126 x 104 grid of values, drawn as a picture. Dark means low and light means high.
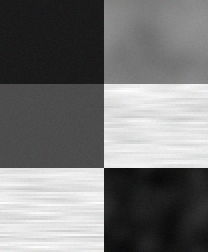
It is made of 3 by 2 panels. Panel 1,1: very low, flat. Panel 1,2: middling, smooth, faint in contrast. Panel 2,1: low, flat. Panel 2,2: very high, streaked across, faint in contrast. Panel 3,1: very high, streaked across, faint in contrast. Panel 3,2: very low, smooth, faint in contrast.
